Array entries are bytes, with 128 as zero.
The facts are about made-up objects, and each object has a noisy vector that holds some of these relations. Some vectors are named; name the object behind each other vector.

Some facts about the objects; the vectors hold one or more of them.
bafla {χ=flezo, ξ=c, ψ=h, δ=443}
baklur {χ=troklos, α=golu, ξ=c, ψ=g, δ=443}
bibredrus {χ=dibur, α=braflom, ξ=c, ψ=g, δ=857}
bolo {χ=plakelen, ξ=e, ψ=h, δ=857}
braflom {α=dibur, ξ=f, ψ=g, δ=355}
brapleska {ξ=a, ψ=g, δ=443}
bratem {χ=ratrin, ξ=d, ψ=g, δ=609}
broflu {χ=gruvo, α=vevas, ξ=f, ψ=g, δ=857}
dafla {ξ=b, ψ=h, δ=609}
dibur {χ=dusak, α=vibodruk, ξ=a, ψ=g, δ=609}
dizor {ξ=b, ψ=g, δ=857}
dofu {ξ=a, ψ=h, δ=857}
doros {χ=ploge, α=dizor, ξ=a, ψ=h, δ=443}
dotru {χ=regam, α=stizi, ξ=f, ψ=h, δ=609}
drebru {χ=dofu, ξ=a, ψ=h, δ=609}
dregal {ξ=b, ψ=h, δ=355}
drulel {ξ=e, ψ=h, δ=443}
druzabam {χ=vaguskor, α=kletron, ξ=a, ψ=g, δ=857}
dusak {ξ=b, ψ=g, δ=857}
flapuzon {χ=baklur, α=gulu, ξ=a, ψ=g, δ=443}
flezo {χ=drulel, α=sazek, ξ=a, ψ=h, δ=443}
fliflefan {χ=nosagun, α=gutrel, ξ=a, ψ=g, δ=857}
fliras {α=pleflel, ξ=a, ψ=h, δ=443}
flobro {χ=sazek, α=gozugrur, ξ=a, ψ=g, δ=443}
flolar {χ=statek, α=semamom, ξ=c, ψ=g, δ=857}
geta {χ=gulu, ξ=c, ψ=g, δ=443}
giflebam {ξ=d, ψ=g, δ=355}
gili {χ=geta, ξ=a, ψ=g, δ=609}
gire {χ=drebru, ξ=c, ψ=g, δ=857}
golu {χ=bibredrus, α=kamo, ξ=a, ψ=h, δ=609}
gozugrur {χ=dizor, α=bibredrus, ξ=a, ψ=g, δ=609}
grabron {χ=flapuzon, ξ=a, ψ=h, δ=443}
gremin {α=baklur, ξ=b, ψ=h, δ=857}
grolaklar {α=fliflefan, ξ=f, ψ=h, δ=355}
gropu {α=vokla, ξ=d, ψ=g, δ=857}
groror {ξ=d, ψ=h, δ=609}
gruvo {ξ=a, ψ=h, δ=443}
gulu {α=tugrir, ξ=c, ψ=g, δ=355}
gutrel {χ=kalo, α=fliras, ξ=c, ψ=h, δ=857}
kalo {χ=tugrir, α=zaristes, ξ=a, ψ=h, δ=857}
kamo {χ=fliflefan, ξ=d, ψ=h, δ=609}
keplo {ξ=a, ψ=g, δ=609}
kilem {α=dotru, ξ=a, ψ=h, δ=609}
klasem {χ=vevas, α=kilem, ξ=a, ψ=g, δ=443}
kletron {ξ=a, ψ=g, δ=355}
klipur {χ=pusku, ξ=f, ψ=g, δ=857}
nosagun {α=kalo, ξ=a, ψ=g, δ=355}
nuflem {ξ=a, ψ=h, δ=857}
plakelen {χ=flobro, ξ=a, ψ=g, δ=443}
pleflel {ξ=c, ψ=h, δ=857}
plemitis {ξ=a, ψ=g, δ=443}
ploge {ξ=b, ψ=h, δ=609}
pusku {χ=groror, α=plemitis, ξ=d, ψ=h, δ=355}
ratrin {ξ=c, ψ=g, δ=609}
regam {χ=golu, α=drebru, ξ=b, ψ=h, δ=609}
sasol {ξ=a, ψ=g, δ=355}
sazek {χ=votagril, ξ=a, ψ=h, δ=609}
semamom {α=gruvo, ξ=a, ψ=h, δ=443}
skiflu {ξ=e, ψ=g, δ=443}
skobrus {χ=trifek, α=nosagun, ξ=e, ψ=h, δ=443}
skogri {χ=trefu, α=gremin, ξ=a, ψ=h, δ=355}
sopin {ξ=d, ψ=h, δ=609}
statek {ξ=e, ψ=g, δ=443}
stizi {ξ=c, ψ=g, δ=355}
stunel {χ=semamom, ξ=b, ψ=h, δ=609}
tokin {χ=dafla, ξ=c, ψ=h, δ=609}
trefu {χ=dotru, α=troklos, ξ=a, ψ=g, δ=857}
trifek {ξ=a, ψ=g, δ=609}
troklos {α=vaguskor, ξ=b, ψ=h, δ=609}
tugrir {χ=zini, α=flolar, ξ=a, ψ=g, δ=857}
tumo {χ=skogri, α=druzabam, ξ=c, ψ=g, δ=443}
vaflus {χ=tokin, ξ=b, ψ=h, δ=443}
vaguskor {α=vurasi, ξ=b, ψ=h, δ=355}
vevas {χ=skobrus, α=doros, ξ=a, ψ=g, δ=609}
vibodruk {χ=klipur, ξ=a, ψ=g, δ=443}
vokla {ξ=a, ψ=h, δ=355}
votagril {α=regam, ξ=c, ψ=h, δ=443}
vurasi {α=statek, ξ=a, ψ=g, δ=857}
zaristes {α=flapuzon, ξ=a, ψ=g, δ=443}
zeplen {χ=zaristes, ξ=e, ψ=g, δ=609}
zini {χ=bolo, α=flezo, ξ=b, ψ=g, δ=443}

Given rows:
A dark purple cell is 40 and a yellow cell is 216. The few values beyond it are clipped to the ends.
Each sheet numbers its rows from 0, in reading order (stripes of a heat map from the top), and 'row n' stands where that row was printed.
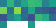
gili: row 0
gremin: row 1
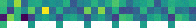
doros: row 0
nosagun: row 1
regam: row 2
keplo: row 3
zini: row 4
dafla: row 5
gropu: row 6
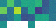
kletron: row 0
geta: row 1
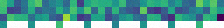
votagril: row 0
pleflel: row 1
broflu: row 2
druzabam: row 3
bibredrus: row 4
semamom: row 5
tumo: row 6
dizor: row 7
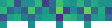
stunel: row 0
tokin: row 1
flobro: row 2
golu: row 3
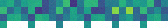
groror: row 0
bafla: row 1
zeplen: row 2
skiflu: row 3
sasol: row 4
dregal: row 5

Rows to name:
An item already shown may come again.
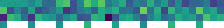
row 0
klasem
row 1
tumo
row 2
statek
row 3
dizor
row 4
regam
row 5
dibur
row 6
dotru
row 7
grolaklar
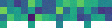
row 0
grolaklar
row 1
skobrus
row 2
tugrir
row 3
dusak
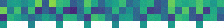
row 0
skogri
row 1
plemitis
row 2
drulel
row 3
zini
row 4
gire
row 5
bafla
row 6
kalo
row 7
plakelen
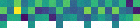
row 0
vevas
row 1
gruvo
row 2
flolar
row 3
gozugrur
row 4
pusku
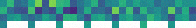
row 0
bibredrus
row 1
plemitis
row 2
drulel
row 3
regam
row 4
kilem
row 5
klipur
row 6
golu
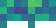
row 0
bibredrus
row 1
bolo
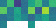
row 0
gulu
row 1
sazek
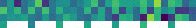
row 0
braflom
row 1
stizi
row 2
klipur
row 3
kamo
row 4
zaristes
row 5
doros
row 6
vaflus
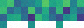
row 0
gutrel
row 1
trefu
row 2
vibodruk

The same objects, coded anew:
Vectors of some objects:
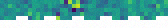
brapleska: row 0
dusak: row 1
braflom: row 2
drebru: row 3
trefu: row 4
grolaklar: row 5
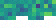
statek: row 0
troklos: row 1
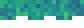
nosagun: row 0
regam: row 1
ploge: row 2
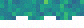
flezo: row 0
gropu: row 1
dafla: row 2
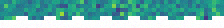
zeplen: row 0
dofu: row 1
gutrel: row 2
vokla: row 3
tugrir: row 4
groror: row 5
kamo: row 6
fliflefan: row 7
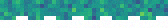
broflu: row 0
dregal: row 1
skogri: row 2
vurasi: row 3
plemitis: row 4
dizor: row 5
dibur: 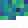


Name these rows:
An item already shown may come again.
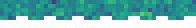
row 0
kilem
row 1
vibodruk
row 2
pleflel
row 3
bolo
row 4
zini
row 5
dizor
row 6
klasem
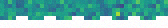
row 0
vaflus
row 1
zini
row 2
stizi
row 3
drulel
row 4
gutrel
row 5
grolaklar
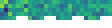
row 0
gulu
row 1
grolaklar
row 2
tumo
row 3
ratrin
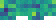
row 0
zaristes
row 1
gutrel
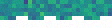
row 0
flobro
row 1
skobrus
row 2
pusku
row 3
klipur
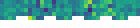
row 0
tokin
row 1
gozugrur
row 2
bafla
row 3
gulu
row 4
dusak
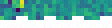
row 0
bibredrus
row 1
golu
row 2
vevas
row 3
gire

